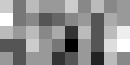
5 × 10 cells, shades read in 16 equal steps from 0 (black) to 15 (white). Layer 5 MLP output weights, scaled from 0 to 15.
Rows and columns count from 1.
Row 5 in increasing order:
2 3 5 5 8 9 9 9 9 11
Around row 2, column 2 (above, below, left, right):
7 9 15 8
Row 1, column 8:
11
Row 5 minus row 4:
4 0 -3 0 -4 5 0 -3 -2 -7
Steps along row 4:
same up down down down up down up up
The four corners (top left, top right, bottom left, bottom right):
12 9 9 8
